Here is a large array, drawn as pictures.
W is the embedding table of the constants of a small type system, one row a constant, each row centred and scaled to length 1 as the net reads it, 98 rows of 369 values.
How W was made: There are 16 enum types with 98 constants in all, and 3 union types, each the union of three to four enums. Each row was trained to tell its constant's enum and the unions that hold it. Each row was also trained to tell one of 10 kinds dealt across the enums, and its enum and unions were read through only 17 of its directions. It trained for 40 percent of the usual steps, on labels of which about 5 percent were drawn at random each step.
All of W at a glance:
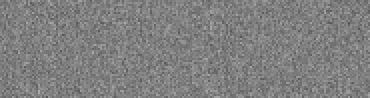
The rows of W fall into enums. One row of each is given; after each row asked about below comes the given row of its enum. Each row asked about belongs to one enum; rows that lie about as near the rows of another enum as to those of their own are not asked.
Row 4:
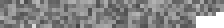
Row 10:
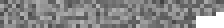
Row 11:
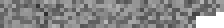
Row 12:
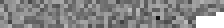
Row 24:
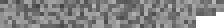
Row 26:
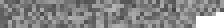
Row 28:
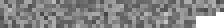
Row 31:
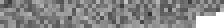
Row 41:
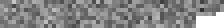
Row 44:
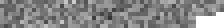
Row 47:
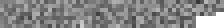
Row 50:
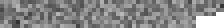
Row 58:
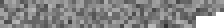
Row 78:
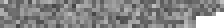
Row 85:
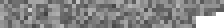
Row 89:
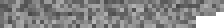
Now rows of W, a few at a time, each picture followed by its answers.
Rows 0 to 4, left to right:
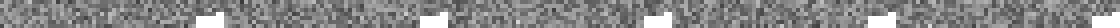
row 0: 41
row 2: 11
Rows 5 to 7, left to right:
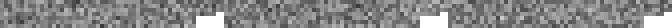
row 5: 78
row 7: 50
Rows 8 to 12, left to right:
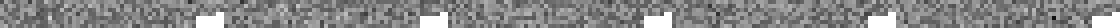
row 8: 47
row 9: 41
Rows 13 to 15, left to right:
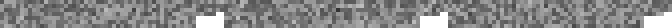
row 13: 50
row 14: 31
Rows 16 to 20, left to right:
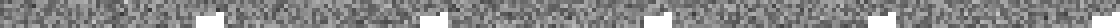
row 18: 85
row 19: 4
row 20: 10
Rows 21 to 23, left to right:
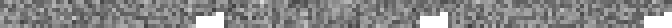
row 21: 58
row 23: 10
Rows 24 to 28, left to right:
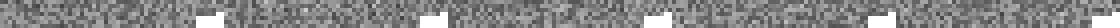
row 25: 4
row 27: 41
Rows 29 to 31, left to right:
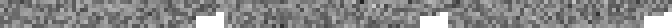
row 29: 11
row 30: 47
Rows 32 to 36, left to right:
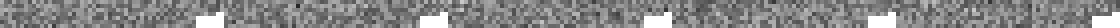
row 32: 4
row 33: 31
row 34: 10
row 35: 50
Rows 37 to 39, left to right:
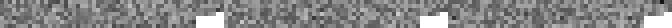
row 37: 85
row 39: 26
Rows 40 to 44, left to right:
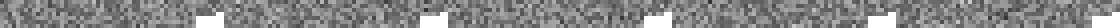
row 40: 12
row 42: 11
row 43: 78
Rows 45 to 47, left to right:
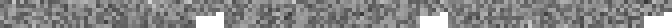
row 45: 4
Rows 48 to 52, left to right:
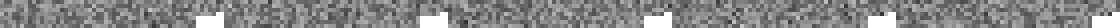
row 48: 4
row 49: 26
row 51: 26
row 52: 85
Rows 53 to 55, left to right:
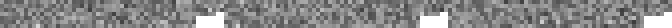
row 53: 78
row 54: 31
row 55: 89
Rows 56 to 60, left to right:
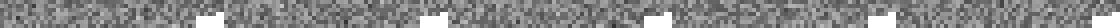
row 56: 89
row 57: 78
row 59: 26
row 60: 26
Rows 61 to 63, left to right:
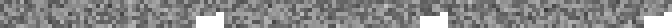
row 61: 31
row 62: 41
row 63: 28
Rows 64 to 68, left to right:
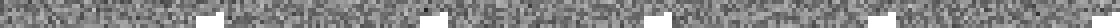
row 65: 78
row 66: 26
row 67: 11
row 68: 47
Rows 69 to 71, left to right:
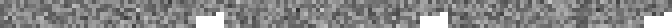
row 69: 28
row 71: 28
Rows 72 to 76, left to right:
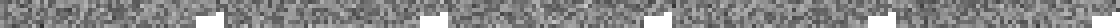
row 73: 31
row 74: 85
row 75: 31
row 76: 50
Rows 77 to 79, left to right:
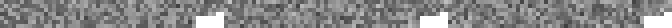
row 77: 11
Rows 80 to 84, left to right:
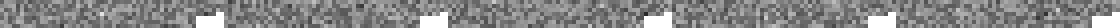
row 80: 41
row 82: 11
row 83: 4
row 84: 78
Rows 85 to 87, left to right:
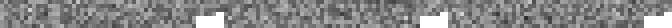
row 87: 4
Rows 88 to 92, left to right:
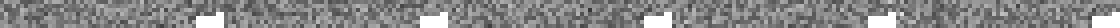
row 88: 50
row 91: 41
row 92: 47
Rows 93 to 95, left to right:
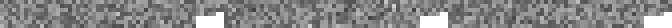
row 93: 85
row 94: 26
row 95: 50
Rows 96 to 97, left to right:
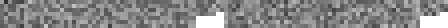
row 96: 11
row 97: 47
